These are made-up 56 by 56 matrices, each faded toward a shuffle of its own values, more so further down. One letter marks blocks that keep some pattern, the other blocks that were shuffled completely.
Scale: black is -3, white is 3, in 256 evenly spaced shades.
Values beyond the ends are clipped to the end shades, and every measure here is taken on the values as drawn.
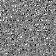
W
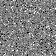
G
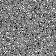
G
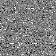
W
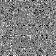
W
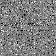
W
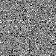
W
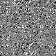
W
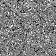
G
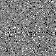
W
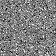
G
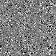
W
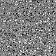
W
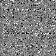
W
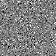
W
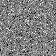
G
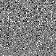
W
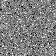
G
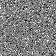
G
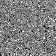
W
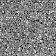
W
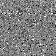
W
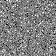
G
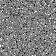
G
